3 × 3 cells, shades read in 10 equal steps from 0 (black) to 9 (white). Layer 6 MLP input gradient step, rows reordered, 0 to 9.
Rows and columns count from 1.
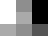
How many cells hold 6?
2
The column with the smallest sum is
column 3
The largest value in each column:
9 6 3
